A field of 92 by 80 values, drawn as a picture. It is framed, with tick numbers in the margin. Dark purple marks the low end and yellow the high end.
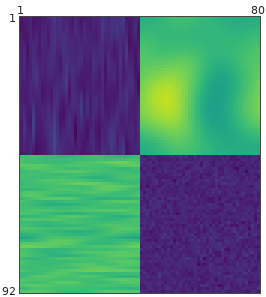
It is made of 2 by 2 panels. Panel 1,1: very low, streaked downward, faint in contrast. Panel 1,2: high, smooth. Panel 2,1: high, streaked across, faint in contrast. Panel 2,2: very low, fine-grained, faint in contrast.
